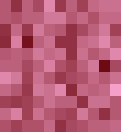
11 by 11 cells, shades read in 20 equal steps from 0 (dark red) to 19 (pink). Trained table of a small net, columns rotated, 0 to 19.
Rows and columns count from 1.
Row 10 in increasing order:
5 7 7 8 10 10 10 12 13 14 15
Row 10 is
12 15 7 13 10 8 7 14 10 5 10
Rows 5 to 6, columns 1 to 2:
10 11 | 11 11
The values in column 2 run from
5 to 15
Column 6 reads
6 14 10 5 13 9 6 16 11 8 5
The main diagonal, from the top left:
10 9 6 11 12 9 8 12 13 5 12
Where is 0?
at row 6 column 10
